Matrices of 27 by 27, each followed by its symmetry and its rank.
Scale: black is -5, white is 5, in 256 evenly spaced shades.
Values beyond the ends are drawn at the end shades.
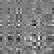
neither, rank three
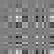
symmetric, rank one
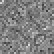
symmetric, full rank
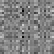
neither, rank three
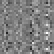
neither, rank three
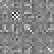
symmetric, rank five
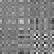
symmetric, rank three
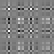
symmetric, rank one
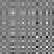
symmetric, rank two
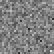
symmetric, full rank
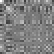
symmetric, rank three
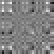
symmetric, rank two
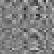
neither, rank three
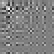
symmetric, rank two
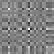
symmetric, rank two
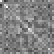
symmetric, rank five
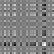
symmetric, rank one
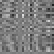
neither, rank three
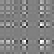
symmetric, rank one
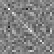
symmetric, rank five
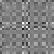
symmetric, rank two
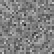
symmetric, full rank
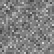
symmetric, full rank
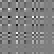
symmetric, rank one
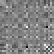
symmetric, rank three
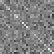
symmetric, rank five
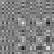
symmetric, rank three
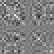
symmetric, rank three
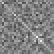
symmetric, rank five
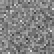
symmetric, full rank
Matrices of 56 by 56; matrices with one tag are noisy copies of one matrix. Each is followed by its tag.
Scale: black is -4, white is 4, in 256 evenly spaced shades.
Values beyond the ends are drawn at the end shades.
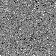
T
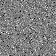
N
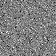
N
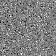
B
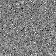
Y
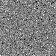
T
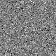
Y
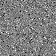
N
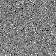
Y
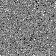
T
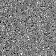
B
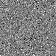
T
